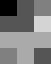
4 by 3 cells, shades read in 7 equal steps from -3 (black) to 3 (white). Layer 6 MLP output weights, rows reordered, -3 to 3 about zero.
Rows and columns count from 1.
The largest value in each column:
1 1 2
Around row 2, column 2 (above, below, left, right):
-1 1 -1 2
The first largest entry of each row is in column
3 3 1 2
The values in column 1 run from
-3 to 1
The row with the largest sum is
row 3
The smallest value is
-3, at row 1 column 1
